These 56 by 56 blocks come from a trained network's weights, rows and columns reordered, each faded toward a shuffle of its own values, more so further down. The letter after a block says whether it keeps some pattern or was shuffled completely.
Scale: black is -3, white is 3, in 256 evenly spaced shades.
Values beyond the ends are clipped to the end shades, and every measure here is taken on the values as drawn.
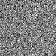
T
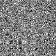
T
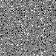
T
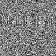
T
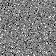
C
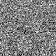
T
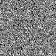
T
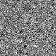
T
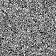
C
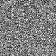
T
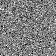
C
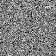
T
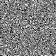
T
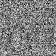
T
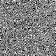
T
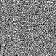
T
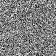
C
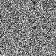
T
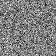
C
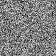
T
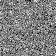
C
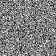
T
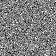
C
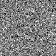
T
